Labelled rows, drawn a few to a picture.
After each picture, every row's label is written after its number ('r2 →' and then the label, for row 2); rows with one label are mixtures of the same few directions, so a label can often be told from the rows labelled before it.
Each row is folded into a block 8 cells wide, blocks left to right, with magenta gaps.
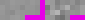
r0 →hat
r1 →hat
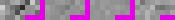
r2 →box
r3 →box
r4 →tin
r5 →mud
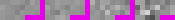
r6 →box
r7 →hat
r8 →tin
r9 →hat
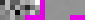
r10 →tin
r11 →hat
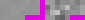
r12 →box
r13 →hat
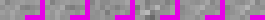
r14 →mud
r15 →mud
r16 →tin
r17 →hat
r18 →box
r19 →box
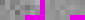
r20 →tin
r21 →tin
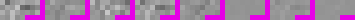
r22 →mud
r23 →mud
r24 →tin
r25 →mud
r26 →box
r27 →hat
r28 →mud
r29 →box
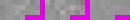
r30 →box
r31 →tin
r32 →tin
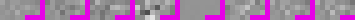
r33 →tin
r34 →tin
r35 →mud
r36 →hat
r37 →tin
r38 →box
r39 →tin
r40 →tin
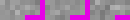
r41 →tin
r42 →hat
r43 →mud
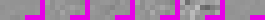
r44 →hat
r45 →tin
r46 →box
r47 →tin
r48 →mud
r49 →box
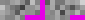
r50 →box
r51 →tin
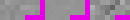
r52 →mud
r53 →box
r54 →box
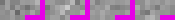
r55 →tin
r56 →box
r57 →mud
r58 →hat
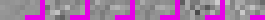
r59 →box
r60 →hat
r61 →mud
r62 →mud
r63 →tin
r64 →tin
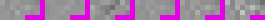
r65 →tin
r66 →box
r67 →box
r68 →tin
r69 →tin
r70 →tin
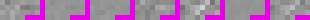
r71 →mud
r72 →mud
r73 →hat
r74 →mud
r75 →box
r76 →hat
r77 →box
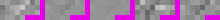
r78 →box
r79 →box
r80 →box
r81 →mud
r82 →box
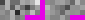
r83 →tin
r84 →box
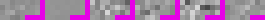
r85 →hat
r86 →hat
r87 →tin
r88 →hat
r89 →mud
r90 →box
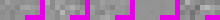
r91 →mud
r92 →tin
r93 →hat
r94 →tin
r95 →mud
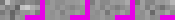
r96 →mud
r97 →tin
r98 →tin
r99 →tin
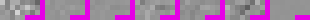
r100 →tin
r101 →tin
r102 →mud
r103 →mud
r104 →mud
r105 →box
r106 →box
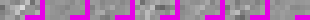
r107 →box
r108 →box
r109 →hat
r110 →mud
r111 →box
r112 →hat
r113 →mud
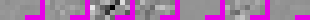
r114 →mud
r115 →tin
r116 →box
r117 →mud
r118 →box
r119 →hat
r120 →mud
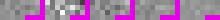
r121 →tin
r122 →tin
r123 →tin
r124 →mud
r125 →tin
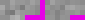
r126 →hat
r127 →mud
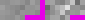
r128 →box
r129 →box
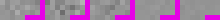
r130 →tin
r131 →tin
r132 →box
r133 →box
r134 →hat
